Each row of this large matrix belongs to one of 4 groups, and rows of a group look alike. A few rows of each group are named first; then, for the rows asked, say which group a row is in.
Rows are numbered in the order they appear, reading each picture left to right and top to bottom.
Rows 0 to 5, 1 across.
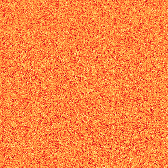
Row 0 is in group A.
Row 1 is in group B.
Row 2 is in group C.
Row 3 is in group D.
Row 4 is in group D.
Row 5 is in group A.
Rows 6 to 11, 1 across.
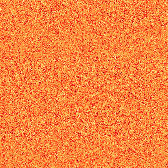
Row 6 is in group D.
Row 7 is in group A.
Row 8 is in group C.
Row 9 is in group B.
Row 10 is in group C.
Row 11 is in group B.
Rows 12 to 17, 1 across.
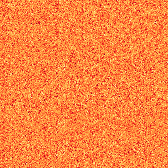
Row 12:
A
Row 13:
A
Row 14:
B
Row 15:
C
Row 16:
B
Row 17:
B
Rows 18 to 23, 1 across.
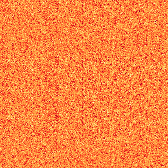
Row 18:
A
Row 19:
D
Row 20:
A
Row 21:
A
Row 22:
A
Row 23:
D
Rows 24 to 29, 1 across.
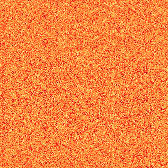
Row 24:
B
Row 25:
B
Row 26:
D
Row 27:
D
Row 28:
B
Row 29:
D
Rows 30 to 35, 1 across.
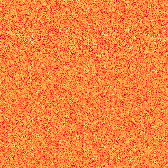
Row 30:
D
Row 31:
A
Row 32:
C
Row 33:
D
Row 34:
B
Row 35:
A
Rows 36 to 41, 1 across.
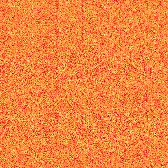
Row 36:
A
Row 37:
A
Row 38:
B
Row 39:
D
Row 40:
A
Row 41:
D
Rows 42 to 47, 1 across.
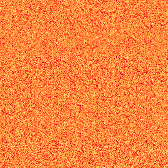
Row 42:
D
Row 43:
B
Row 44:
D
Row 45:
C
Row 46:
C
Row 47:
A
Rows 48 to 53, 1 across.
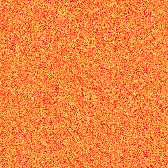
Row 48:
B
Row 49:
C
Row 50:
D
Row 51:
A
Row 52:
D
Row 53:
D
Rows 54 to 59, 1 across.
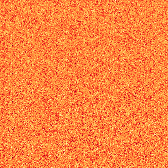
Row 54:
C
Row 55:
B
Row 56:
B
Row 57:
B
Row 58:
A
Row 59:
B
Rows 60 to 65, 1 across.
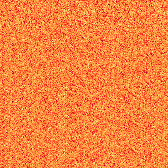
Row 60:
C
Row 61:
D
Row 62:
D
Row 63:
B
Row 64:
B
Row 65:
B
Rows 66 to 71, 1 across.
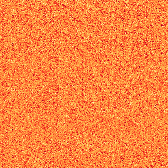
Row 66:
D
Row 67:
D
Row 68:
A
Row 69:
A
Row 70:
B
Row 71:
D
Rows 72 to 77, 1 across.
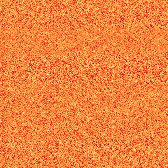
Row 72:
D
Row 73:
B
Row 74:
D
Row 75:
A
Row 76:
D
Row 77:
A
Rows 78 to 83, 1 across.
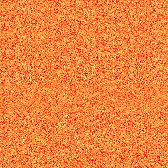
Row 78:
C
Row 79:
C
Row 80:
C
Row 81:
B
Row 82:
B
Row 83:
D
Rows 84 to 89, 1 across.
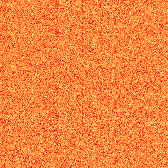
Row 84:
A
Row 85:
A
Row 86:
D
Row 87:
A
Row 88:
A
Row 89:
C
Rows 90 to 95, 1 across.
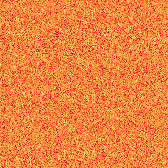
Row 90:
C
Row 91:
A
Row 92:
D
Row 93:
C
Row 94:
B
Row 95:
C
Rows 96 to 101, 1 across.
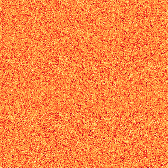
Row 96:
D
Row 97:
D
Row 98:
A
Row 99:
C
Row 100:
A
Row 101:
D
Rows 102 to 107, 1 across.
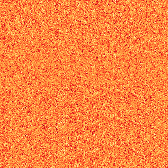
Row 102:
C
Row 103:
A
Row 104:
C
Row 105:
B
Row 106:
B
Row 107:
B
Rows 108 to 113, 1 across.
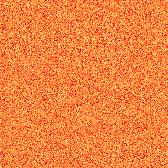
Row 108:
B
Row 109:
C
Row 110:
A
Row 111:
B
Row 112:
D
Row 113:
D
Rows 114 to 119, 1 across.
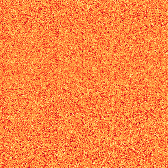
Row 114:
D
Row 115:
A
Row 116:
A
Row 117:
D
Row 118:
A
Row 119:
B
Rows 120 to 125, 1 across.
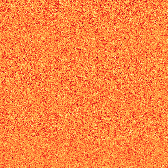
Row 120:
A
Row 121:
C
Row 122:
C
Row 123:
B
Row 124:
A
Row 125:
B
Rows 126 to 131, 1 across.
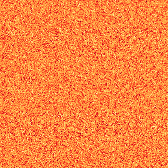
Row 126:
C
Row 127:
A
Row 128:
C
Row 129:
A
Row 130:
C
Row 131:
D
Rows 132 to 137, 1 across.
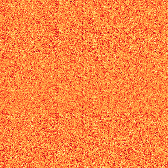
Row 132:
A
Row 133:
A
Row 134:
C
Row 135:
A
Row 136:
A
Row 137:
B
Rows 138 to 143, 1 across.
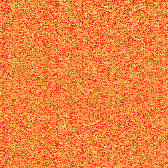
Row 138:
A
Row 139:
B
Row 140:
A
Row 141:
D
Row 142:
B
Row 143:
A
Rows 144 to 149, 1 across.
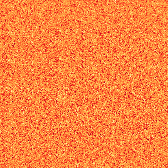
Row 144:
C
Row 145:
A
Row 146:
A
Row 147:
B
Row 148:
D
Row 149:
B
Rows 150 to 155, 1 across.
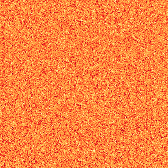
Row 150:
C
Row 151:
B
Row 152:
B
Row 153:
C
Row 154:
D
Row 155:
C
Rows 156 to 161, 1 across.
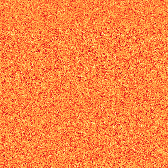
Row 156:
B
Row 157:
A
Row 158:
C
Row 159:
D
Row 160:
C
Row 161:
B
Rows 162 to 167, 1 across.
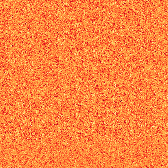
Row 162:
B
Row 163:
B
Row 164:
A
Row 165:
C
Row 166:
C
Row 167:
D
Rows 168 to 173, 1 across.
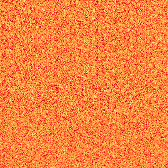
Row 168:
C
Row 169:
C
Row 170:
C
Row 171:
A
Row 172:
D
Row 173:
B
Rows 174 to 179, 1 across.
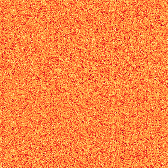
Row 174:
D
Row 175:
C
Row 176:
A
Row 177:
D
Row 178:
D
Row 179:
D
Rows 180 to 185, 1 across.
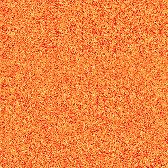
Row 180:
A
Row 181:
A
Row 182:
C
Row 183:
C
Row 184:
B
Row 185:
D
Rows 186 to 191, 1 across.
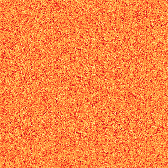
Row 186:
D
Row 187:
C
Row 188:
C
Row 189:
B
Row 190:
C
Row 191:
C
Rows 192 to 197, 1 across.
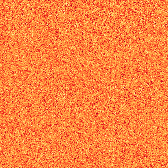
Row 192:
B
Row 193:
A
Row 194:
D
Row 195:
B
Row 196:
C
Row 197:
D
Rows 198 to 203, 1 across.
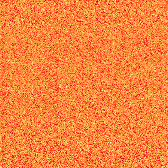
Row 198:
C
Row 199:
D
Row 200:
A
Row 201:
A
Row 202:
C
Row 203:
D
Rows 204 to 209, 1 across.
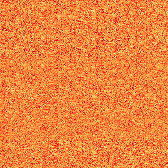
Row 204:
C
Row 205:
C
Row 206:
C
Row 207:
A
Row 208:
B
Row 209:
A
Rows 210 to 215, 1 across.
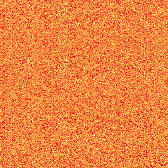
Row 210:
B
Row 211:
B
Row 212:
B
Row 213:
D
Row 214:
B
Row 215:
D
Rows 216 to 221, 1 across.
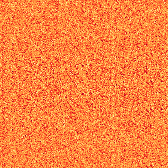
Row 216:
A
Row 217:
D
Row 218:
D
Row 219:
D
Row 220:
B
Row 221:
D
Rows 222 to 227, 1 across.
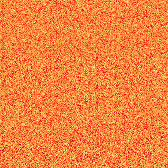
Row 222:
D
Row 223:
D
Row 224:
C
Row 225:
C
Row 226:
D
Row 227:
B
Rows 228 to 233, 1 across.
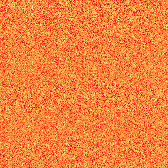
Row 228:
A
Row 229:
B
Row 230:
A
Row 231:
C
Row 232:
B
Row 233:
B
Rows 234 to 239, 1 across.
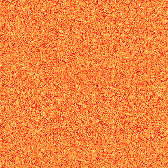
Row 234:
C
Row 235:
A
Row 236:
D
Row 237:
C
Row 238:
D
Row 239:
C
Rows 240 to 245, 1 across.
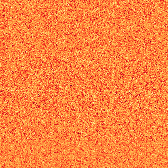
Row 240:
B
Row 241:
B
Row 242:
D
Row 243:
A
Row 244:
C
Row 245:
C
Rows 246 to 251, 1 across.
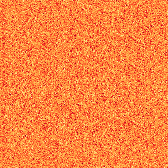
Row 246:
D
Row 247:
B
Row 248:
B
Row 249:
C
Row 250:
B
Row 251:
A
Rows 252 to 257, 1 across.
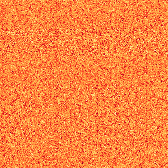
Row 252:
D
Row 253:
A
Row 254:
D
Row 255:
C
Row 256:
C
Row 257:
A
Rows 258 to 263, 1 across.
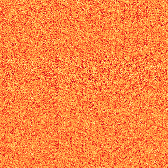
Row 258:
D
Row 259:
D
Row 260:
A
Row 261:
A
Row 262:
C
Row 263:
A
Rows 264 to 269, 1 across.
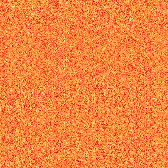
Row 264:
A
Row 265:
B
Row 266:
B
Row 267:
C
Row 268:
C
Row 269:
C
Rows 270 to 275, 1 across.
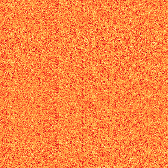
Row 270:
A
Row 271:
C
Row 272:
A
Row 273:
A
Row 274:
A
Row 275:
A
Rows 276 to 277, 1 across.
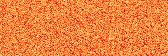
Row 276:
D
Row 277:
D
